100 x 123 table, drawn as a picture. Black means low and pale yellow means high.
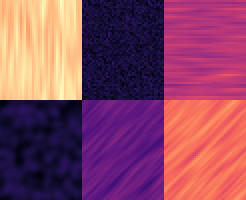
The table splits into 2 rows of 3 panels. Panel 1,1: very high, streaked downward, faint in contrast. Panel 1,2: very low, fine-grained, faint in contrast. Panel 1,3: middling, streaked across, faint in contrast. Panel 2,1: very low, blotchy, faint in contrast. Panel 2,2: low, slanting up to the right, faint in contrast. Panel 2,3: high, slanting up to the right, faint in contrast.
